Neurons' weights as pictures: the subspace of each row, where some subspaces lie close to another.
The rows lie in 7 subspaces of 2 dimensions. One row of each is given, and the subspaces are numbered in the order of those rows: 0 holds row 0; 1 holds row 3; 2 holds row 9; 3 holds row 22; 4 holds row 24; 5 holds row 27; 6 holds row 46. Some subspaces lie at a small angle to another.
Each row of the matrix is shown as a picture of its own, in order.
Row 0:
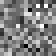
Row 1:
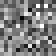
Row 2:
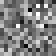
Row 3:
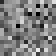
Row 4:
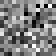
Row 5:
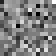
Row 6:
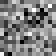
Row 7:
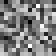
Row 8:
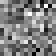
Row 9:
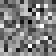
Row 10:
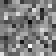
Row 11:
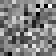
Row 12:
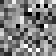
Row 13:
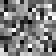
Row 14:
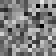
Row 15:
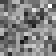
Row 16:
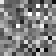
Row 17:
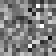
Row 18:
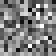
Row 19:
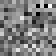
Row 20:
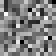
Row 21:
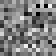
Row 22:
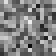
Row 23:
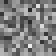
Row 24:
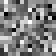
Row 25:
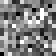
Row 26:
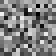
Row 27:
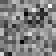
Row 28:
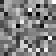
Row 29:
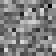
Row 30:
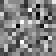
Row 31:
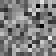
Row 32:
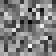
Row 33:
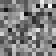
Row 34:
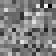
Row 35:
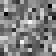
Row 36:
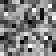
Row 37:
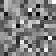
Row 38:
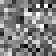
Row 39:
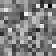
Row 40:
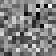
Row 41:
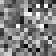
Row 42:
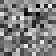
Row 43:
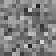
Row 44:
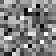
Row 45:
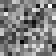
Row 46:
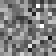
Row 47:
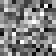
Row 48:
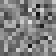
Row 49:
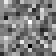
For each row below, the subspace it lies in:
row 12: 0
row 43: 5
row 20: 1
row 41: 0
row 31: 6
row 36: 3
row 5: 1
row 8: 1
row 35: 4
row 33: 6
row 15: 3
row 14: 6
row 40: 4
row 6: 5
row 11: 4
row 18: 2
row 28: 1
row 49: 5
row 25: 5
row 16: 1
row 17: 6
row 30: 0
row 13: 4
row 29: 6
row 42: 3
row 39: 6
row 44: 5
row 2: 0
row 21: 2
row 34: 2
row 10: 5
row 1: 2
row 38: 0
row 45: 4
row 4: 4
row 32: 2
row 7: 3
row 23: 3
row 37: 1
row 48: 2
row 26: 3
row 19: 2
